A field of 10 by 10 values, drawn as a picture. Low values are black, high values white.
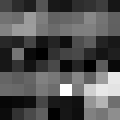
An odd patch, higher than its surroundings, sits in the bottom right. Horizontal stripes repeat 2 times down the table. On average the colour sits 30% of the way up the scale.
